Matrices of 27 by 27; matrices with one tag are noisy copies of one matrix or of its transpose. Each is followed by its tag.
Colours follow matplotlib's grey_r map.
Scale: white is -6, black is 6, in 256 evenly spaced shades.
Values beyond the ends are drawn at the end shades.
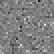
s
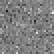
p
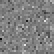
s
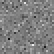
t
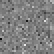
s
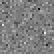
t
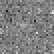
p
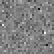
t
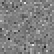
t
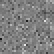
s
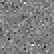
t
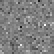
s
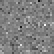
s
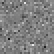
t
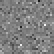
s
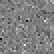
s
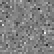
t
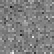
p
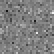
p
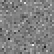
t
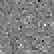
s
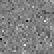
s
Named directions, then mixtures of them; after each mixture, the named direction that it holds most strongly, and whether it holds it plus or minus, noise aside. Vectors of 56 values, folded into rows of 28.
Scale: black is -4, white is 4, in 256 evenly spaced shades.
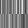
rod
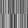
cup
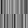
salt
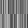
cup, plus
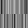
salt, plus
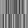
salt, minus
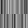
salt, plus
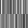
rod, plus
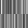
salt, minus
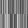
cup, plus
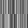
cup, plus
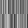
cup, plus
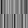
salt, plus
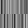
salt, plus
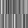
salt, minus
